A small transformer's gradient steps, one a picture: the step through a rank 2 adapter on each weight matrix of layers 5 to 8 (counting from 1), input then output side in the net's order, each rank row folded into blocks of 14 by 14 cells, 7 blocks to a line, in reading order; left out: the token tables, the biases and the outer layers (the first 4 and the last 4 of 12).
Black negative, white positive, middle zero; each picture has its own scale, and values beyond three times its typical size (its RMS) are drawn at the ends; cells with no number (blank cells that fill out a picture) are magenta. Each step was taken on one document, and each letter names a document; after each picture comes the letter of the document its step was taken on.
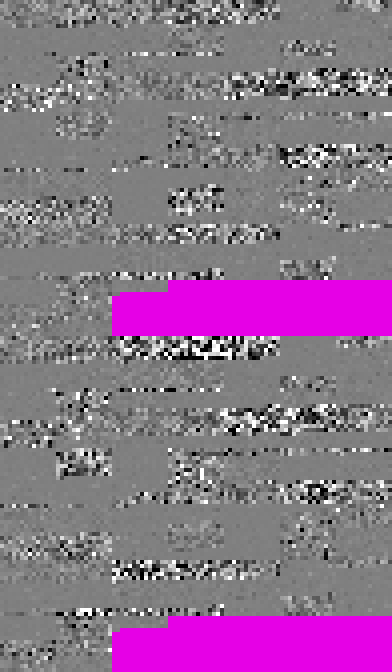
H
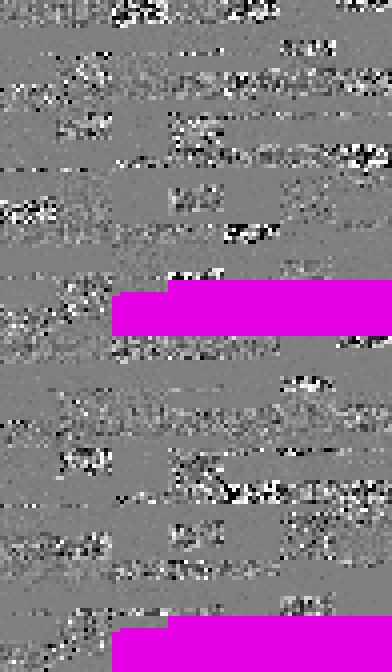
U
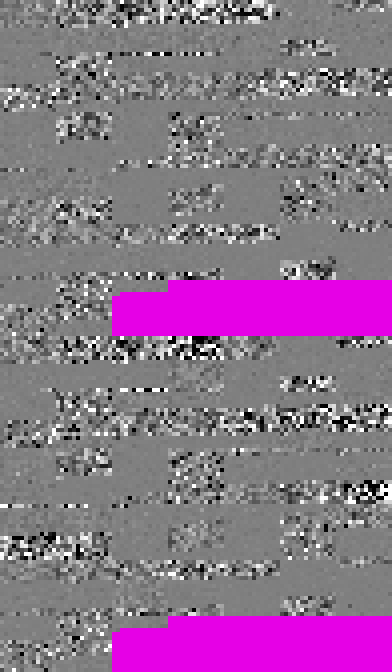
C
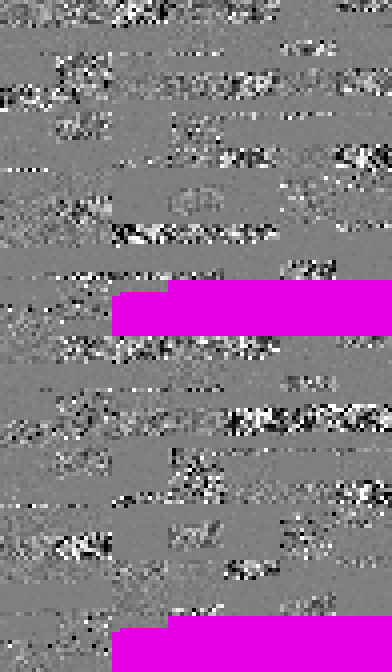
C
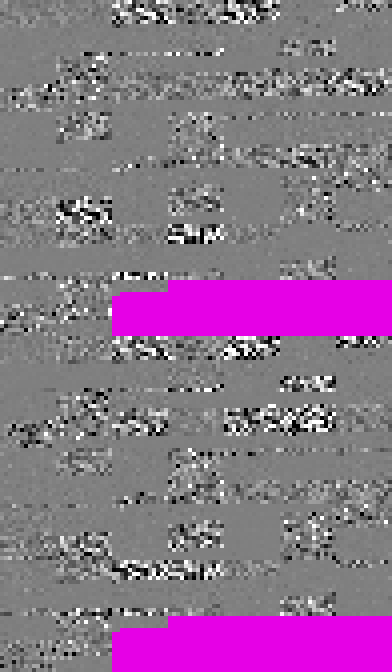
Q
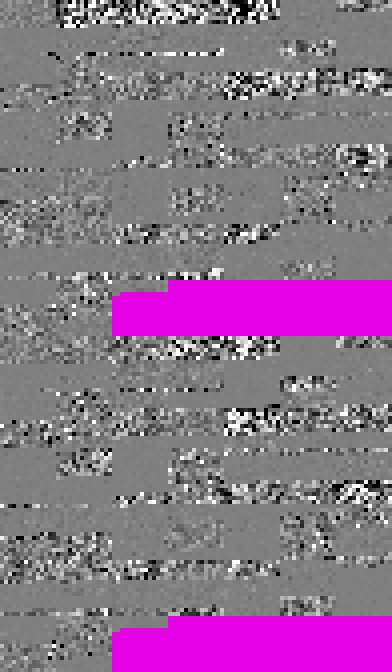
U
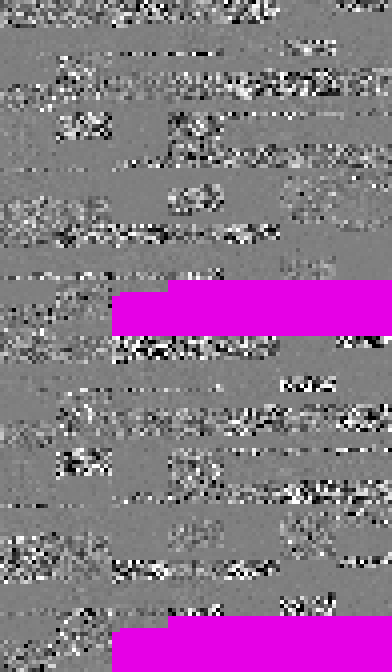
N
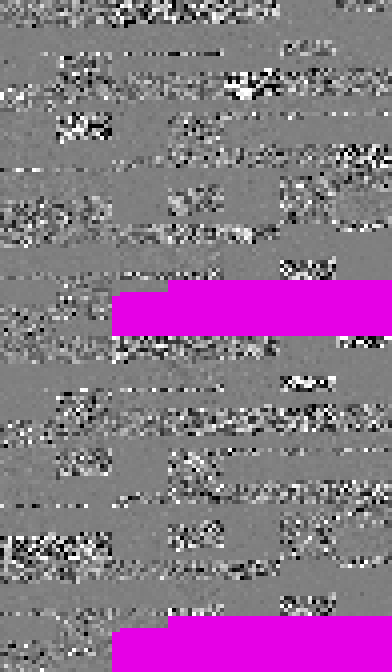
N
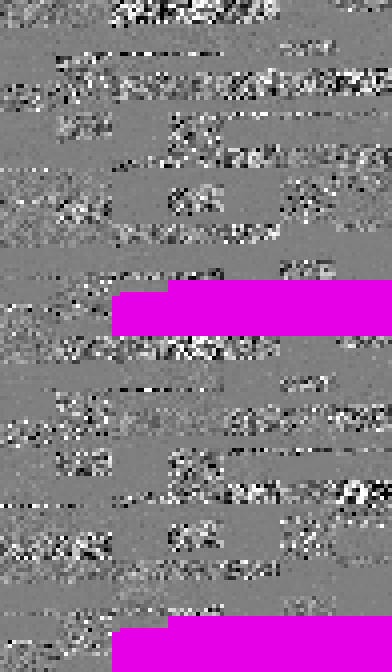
C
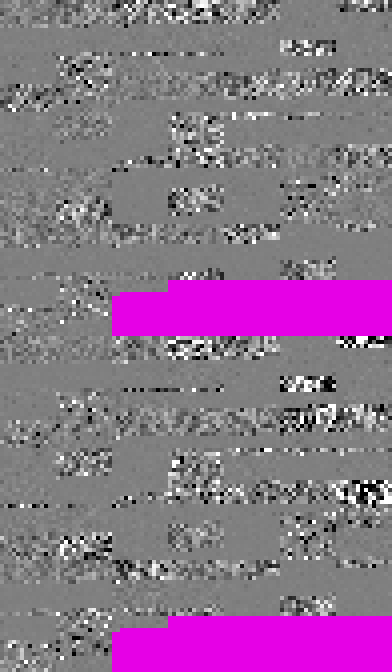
C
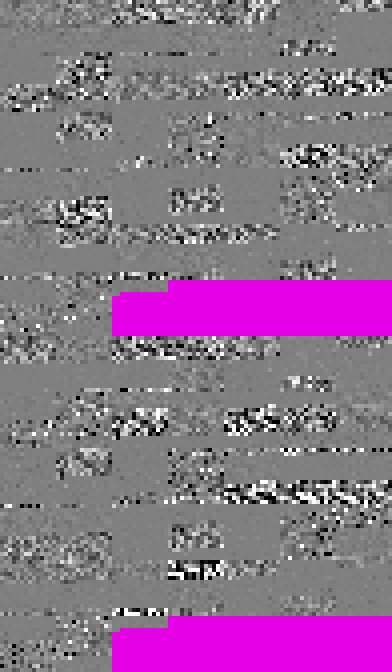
Q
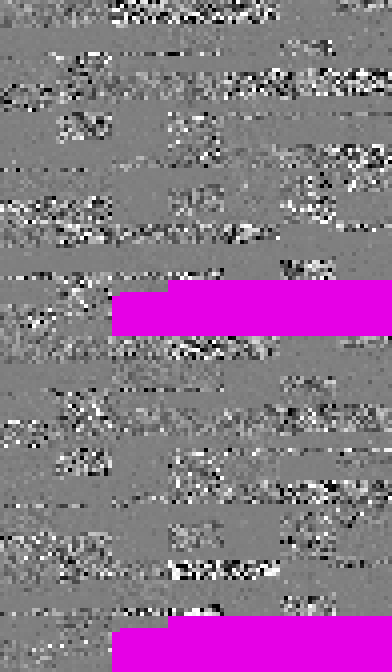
H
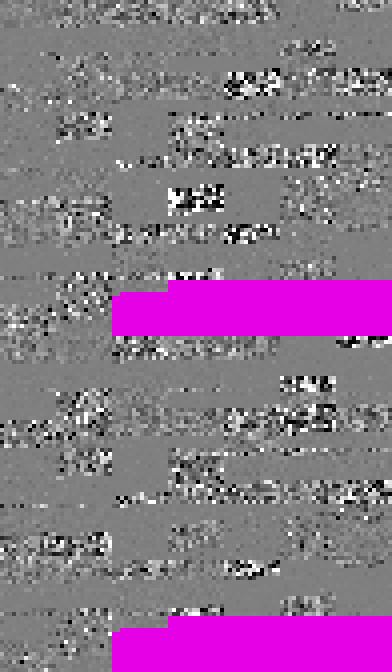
U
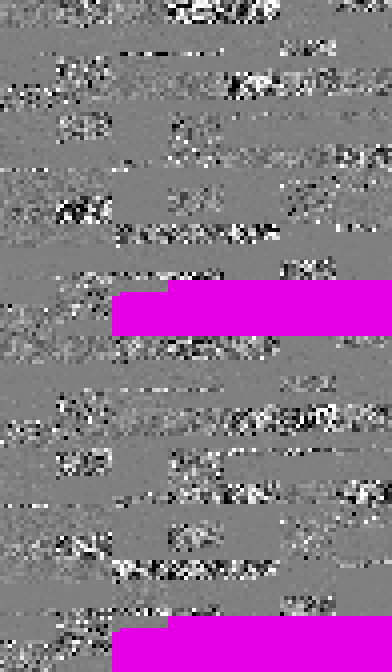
C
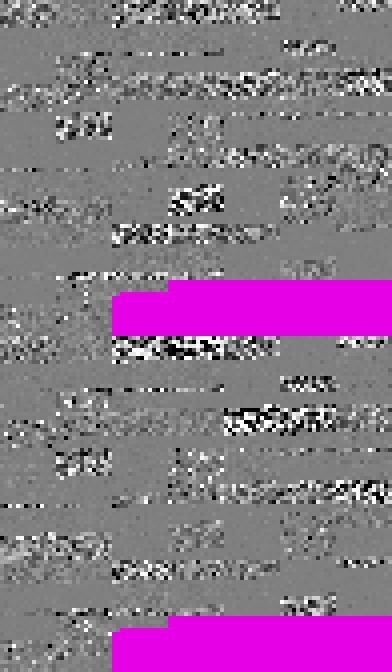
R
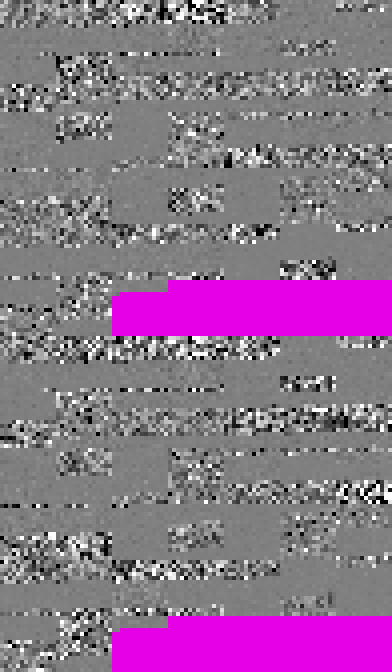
C
